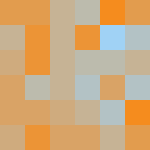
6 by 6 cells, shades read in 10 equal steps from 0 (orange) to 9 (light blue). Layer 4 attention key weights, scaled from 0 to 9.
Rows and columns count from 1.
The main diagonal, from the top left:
2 1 5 7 7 2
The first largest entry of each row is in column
4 5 4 4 5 5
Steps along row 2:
down up down up down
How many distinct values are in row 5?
5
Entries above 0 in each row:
5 6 6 6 5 6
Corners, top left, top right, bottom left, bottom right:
2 2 4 2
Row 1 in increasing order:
0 2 2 2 5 6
